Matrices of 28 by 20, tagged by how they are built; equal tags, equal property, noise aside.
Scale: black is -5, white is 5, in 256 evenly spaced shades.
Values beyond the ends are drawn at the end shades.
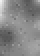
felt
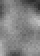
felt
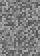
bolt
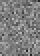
bolt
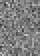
bolt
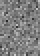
bolt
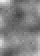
felt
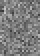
bolt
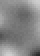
felt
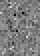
bolt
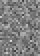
bolt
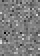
bolt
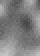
felt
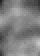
felt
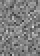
bolt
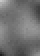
felt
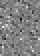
bolt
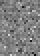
bolt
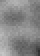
felt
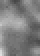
felt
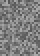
bolt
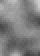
felt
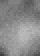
felt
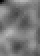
felt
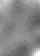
felt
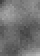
felt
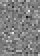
bolt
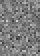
bolt
